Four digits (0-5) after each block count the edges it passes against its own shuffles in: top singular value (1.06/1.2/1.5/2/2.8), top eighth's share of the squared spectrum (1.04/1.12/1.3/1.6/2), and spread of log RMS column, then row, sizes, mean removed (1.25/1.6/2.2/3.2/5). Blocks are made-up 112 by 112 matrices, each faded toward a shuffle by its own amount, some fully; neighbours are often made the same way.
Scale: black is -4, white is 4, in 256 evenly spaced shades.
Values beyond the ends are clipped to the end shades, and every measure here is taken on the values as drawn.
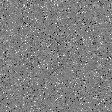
3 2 1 0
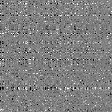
5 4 2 3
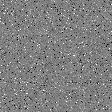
2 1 0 0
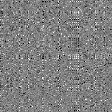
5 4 3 2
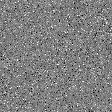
2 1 0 0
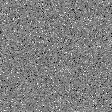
2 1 0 0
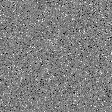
2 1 0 0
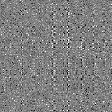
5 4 3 2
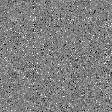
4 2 1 0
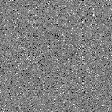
4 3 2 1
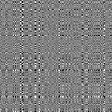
5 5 4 4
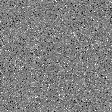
2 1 0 0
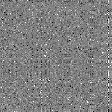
4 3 2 2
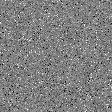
1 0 0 0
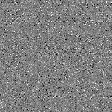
4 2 0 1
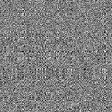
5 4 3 3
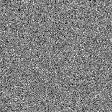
3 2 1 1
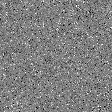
0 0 0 0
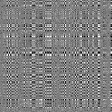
5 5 5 4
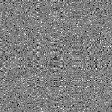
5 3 2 2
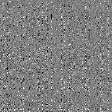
2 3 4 2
